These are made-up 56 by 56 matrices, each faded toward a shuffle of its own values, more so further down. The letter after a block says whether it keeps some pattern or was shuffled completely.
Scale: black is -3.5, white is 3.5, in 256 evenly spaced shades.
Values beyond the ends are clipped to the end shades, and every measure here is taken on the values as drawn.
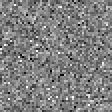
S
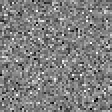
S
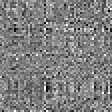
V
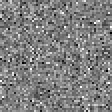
S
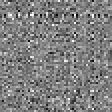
V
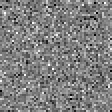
S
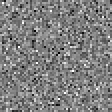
S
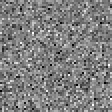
S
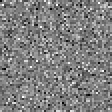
S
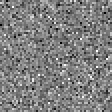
S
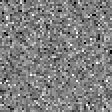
S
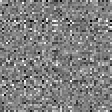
V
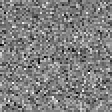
S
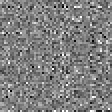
V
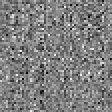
V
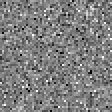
S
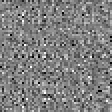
V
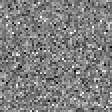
S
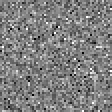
S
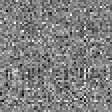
V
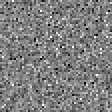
S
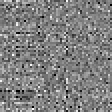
V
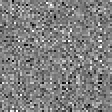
V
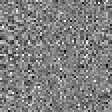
V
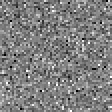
S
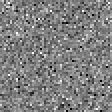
S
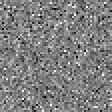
S
